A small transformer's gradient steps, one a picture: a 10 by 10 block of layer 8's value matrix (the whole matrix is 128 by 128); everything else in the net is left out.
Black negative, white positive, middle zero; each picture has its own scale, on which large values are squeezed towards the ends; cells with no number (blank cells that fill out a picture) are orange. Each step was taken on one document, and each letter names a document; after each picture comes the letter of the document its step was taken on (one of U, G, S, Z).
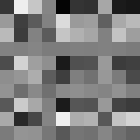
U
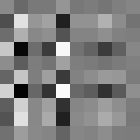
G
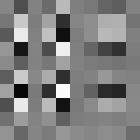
G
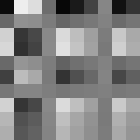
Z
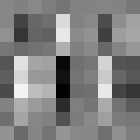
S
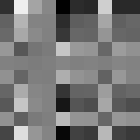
U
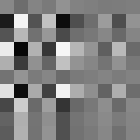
G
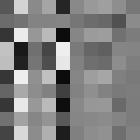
G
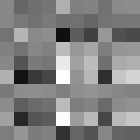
U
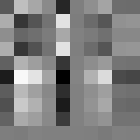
S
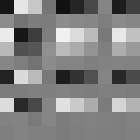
Z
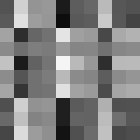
U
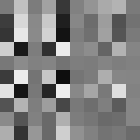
G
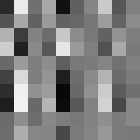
S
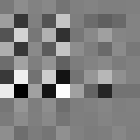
G
